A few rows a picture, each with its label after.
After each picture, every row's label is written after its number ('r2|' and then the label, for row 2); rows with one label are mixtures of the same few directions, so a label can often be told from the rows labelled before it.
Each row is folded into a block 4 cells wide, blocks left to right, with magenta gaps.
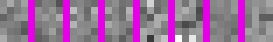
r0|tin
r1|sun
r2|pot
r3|pot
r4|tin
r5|pot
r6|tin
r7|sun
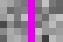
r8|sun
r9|tin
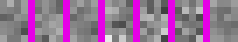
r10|tin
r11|tin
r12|tin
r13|pot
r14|tin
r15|tin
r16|sun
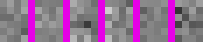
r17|tin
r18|pot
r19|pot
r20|pot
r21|pot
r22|pot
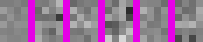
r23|pot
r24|sun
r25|pot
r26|pot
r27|pot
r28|pot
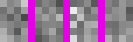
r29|sun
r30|sun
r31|pot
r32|pot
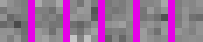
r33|pot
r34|sun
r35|pot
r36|pot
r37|sun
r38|sun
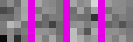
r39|pot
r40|pot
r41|sun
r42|pot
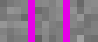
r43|sun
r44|pot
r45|tin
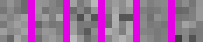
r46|tin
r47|sun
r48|sun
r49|sun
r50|sun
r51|pot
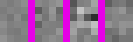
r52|sun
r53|pot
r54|sun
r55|sun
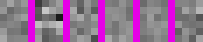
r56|tin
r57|sun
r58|tin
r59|pot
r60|sun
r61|tin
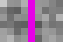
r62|sun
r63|sun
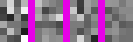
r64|tin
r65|sun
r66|tin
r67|pot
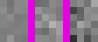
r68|tin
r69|pot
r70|pot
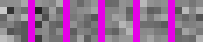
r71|tin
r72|pot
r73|tin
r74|pot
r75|sun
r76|tin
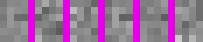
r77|sun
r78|tin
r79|pot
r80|sun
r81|sun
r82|pot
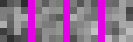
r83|sun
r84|tin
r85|tin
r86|pot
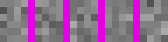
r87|pot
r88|pot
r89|sun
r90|sun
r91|tin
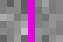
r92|tin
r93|tin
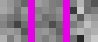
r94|pot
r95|pot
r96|tin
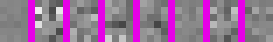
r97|pot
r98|pot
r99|tin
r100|pot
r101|pot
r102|pot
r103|pot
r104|tin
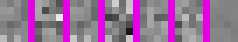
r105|pot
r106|sun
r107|pot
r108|tin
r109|sun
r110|sun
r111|pot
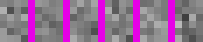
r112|tin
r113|pot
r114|tin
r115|tin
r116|pot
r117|sun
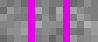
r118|tin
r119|pot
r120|pot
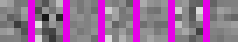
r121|pot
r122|sun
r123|tin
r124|pot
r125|sun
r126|pot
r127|sun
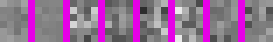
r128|sun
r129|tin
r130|pot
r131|sun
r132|pot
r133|pot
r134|pot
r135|pot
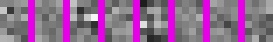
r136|tin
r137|sun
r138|sun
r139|tin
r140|sun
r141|sun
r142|pot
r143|tin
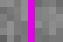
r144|pot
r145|sun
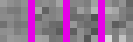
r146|sun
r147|tin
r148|tin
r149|pot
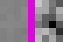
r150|pot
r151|pot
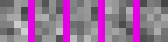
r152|pot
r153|tin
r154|pot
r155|pot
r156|sun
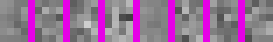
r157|pot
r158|tin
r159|pot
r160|sun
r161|pot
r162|tin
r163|sun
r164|tin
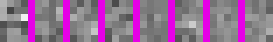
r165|sun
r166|pot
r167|tin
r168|tin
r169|sun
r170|pot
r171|sun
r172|tin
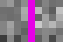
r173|pot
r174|pot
